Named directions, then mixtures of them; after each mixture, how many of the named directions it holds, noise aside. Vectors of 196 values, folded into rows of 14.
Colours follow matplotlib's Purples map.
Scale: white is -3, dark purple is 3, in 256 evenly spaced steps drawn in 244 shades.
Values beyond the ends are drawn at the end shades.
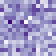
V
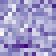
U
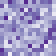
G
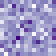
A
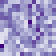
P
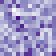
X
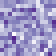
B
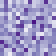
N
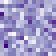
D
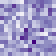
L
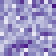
two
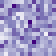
three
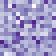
two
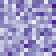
two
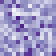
one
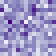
one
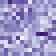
three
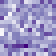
one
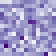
two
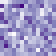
one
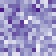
one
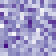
three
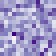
one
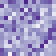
one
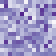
three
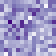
two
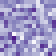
one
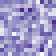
three
